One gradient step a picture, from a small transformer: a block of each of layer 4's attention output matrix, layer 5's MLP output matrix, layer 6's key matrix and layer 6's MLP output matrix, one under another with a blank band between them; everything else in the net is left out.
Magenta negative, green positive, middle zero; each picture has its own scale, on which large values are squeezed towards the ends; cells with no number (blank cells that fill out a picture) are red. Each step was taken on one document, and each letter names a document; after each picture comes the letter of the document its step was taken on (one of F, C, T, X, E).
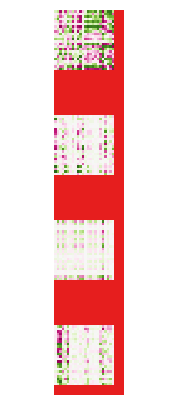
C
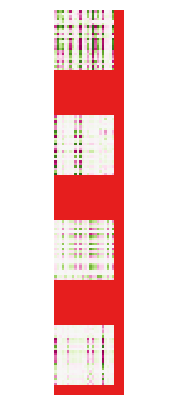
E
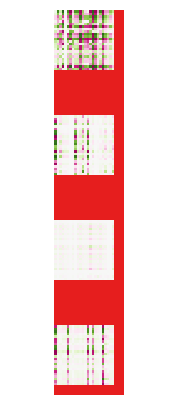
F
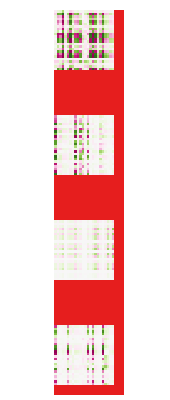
E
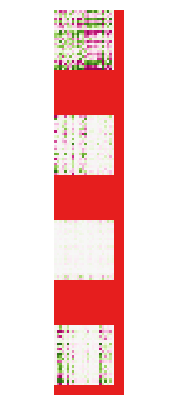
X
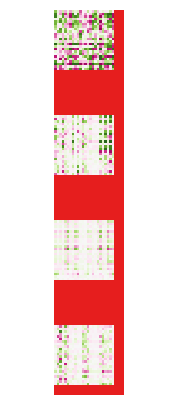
C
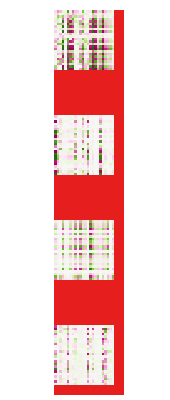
F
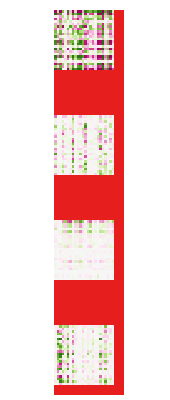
X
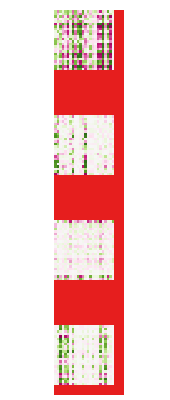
X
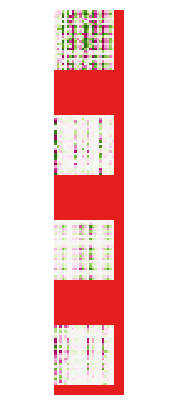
F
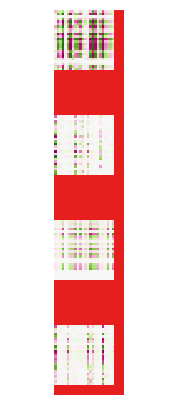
E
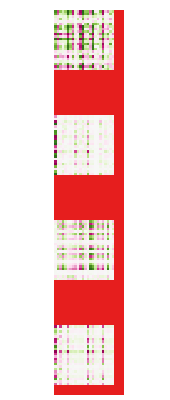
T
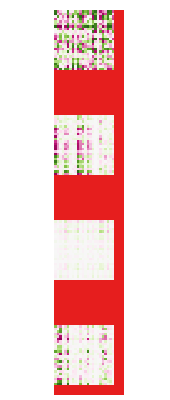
C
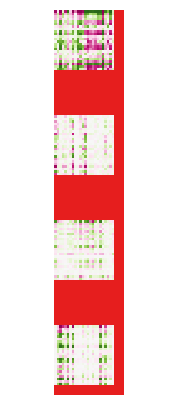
X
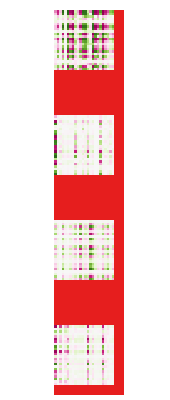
F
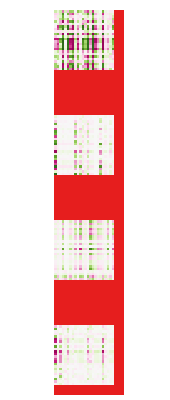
T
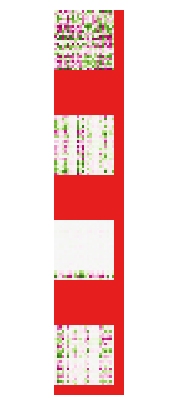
C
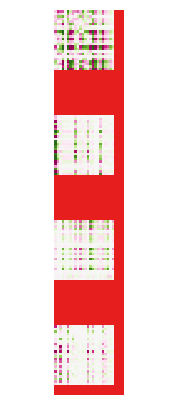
F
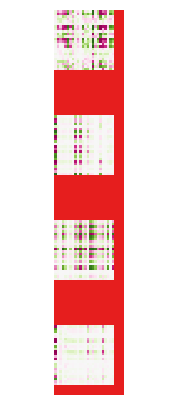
T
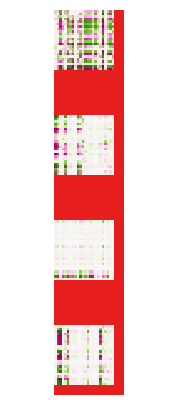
C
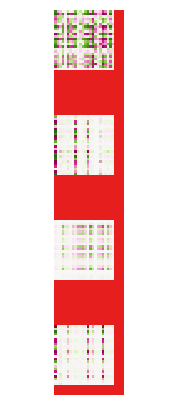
F
